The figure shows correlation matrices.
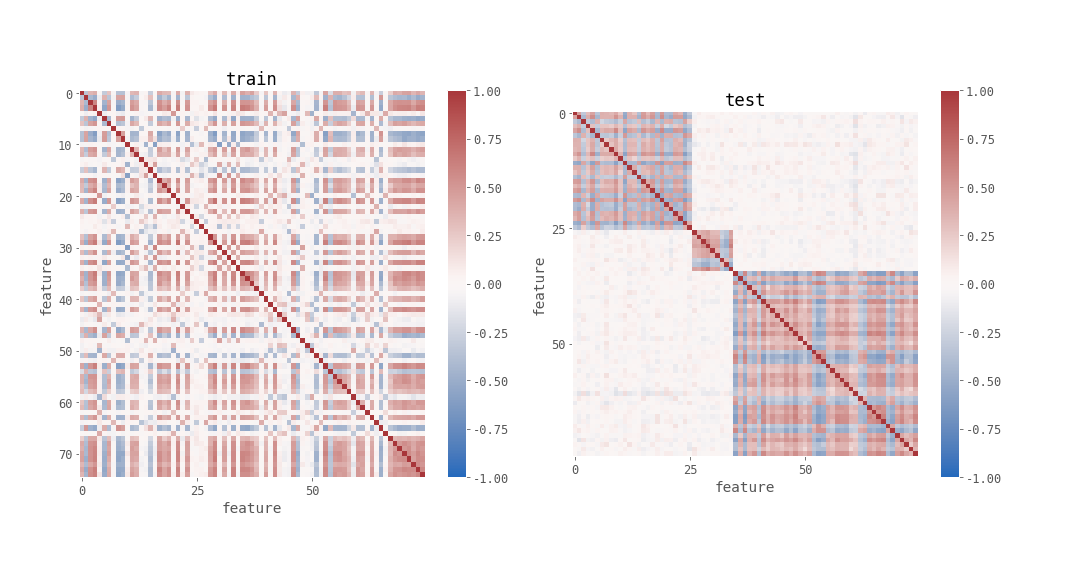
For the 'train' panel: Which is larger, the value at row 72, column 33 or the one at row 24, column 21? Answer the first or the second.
the first
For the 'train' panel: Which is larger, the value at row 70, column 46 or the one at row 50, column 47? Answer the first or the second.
the first
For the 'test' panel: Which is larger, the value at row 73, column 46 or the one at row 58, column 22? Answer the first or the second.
the first
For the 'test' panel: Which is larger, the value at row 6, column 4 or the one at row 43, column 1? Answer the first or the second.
the first
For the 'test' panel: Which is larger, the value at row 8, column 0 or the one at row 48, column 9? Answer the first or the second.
the first
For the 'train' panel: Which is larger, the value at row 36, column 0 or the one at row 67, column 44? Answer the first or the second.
the first
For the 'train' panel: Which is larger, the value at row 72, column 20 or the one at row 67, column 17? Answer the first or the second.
the second
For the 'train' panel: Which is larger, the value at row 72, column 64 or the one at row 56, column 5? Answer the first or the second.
the first
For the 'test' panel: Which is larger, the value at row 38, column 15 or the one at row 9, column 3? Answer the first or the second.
the second
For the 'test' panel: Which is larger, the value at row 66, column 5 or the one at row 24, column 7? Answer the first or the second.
the first
